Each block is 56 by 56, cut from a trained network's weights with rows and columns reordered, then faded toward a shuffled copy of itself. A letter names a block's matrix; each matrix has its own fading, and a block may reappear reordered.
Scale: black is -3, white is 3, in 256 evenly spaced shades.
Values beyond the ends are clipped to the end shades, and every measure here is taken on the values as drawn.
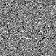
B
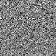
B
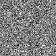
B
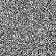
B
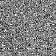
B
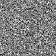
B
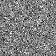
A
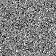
A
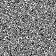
A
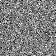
A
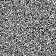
A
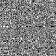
B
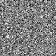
B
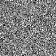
B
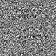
B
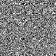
B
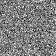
A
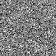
A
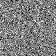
A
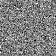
A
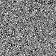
A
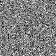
A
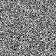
B
